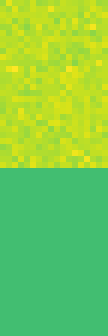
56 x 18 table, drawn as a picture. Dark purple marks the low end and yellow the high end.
The table splits into 2 rows of 1 panel. Panel 1,1: very high, fine-grained, faint in contrast. Panel 2,1: high, flat.
